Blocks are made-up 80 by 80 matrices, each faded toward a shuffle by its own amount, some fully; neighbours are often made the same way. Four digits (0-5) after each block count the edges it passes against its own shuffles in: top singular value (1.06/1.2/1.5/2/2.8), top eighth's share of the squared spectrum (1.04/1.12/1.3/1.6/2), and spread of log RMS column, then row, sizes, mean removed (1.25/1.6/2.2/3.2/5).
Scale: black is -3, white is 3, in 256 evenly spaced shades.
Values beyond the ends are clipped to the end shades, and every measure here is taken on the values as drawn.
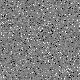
2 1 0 0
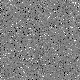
2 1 0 0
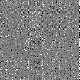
4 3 2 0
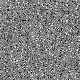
2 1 0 0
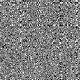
4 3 2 2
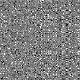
4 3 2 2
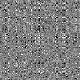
5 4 3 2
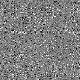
4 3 2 2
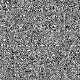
1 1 0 3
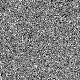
0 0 0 0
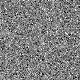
0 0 0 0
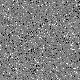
0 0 0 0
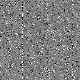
3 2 2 0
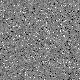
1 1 0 0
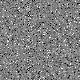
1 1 1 0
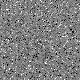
0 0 0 0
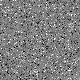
0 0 0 0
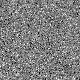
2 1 0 0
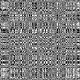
5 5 4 4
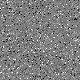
3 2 0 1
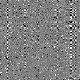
5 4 3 2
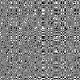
5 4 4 3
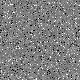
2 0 0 0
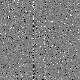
3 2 1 0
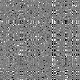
5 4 3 3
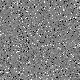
3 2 0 0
